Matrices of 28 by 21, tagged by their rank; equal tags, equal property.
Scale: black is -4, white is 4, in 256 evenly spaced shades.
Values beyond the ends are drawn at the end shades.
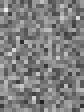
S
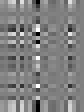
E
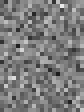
S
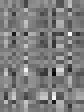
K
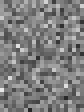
S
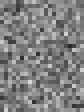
S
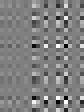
E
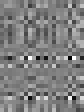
K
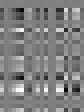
E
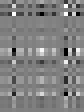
E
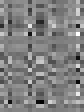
K
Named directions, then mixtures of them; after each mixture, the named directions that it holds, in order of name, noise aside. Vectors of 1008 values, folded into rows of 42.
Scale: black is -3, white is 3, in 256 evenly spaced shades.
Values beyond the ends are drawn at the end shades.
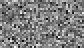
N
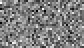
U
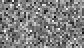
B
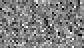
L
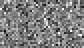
B, L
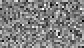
L, N, U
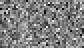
B, L, U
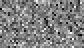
L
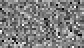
L, N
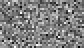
N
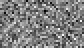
B, N, U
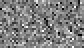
L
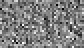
B, L, N
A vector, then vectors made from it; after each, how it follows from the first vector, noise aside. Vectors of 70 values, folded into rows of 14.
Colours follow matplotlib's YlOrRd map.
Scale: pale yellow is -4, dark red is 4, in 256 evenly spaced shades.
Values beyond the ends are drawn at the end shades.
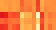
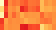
wrapped around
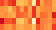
wrapped around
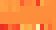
partly zeroed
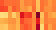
negated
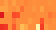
partly zeroed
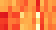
copied
